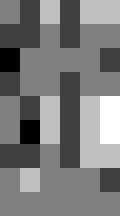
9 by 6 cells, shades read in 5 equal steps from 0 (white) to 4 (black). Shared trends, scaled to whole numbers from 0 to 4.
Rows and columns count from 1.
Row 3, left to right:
4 2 2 2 2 3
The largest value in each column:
4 4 2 3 2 3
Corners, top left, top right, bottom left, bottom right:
2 1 2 2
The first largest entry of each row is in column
2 1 1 1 2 2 1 6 1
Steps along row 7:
same down up down same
